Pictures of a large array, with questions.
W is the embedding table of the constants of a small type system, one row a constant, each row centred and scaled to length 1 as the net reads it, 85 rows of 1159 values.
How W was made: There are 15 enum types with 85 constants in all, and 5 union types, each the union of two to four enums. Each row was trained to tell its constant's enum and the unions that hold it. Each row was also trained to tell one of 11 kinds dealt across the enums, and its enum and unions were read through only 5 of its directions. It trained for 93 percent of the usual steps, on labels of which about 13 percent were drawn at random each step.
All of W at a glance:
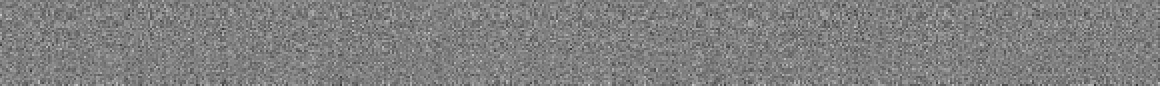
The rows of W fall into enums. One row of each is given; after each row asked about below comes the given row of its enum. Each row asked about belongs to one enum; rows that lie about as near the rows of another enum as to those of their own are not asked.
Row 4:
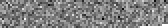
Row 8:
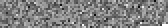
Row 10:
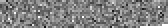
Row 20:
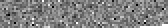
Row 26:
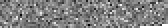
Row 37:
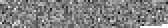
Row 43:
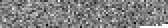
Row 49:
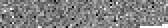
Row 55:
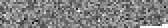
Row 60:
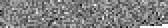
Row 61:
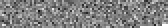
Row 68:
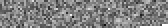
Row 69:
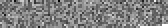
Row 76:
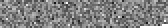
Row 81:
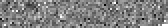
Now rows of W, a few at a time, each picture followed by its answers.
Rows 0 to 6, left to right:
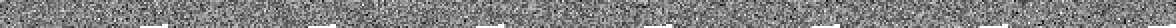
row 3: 43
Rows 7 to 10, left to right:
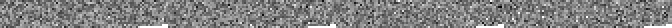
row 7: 4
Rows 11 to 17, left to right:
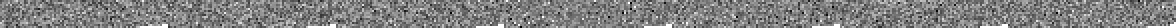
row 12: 69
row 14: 81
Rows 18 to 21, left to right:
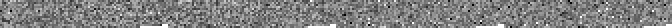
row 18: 26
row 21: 4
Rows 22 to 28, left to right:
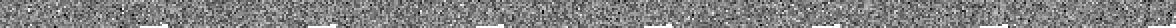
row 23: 49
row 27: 43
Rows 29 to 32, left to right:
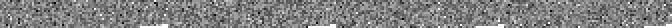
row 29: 61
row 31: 4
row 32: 81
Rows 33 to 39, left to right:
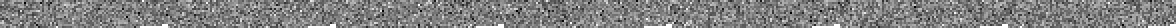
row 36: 49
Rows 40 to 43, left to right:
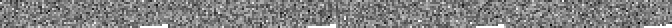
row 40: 61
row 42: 68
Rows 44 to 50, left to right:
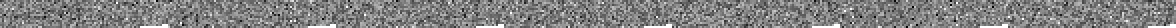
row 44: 43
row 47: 55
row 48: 61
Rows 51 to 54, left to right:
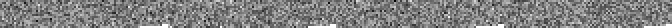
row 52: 68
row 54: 61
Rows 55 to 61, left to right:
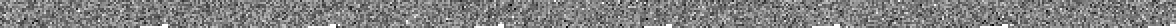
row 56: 20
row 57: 69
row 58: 55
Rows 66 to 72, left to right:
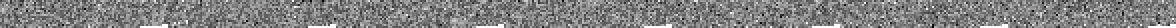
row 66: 43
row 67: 55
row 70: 55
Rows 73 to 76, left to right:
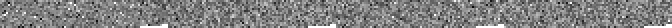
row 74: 49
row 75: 4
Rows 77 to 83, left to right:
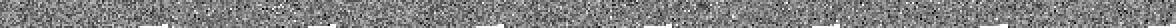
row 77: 60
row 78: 26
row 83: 81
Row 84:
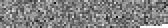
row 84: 76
